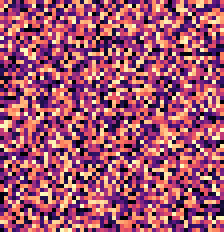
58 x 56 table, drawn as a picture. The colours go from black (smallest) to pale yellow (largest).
Average level on the scale: 50%. Slope: none. Histogram: flat. Grain: fine. Seam: none. Mirror symmetry: none. Odd rows or columns: none.
